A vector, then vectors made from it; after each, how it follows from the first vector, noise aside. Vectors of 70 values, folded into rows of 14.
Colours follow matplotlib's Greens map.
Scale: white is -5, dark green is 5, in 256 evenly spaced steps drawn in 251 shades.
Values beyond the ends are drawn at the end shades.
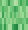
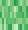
negated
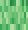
reversed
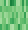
reversed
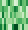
scaled up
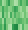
copied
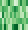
scaled up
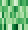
scaled up
